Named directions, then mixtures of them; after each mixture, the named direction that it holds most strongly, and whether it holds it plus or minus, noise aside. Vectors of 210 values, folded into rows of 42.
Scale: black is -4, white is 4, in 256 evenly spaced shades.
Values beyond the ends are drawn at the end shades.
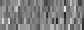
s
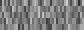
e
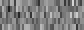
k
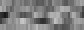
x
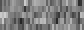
x, minus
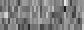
s, minus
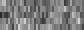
x, plus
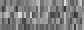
s, minus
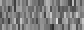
k, plus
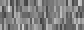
k, minus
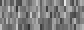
k, minus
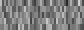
e, minus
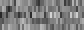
k, plus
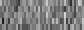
s, minus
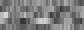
x, minus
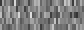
k, minus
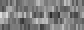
x, minus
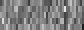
s, plus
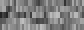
x, plus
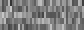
e, minus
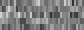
k, minus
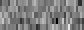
s, plus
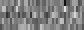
s, plus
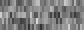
x, minus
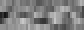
x, plus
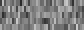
k, minus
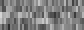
x, minus
